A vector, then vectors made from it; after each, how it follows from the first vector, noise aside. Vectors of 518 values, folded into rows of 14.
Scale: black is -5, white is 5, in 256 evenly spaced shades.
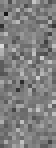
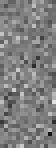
reversed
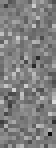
reversed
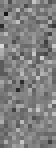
copied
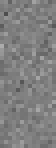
shrunk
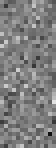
reversed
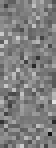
reversed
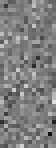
reversed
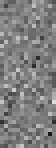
reversed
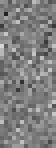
copied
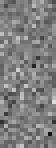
reversed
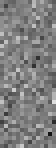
reversed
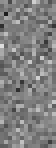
copied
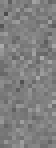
shrunk
